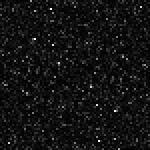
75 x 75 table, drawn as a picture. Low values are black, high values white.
Average level on the scale: 10%. Symmetry: a half turn. Histogram: skewed, a long tail of high values. Stripes: none. Slope: none. Odd rows or columns: none.
